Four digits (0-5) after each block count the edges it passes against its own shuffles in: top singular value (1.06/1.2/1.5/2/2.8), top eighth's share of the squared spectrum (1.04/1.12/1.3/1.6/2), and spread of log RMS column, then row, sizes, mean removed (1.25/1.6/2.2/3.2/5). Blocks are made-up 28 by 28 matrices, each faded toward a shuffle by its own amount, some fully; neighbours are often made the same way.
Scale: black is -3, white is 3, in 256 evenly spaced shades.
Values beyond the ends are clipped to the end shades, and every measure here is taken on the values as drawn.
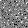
0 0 0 0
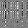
4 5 3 3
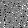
2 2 1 0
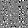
3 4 2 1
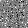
0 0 0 0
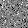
1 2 0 0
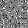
1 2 0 0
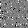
2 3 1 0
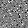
0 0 0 0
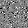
2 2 0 1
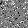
1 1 0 0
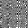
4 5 2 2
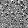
2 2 0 0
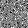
0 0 0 0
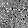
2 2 0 1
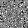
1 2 1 0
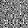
3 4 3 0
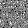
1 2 0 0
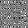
3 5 2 2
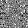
1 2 0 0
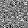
3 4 1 1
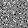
1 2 0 0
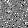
0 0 0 0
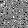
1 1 0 0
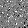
1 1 0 0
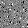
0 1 0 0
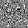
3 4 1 1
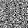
3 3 1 1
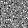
0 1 0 0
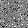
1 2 0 0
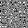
3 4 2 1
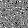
0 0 0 0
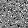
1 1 0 0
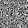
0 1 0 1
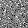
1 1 0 0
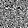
2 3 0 1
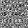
3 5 2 2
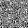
0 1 0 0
